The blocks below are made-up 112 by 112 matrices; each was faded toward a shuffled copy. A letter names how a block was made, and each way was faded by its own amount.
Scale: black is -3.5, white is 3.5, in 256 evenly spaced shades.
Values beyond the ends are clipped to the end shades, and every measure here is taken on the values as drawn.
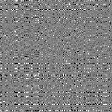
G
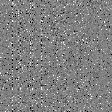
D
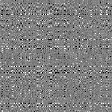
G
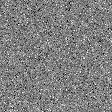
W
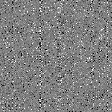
D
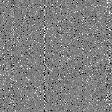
D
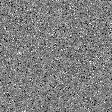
W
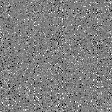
D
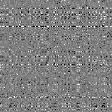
G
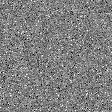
W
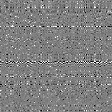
G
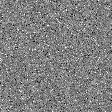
W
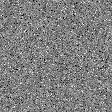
W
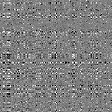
G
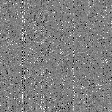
D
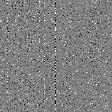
D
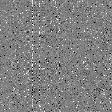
D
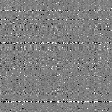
G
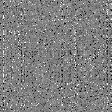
D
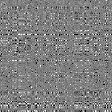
G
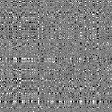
G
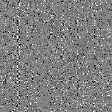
D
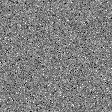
W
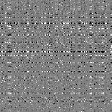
G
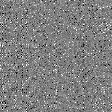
D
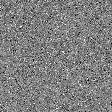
W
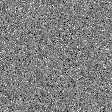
W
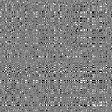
G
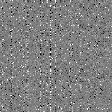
D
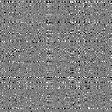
G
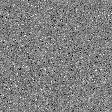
W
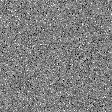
W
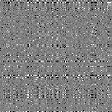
G
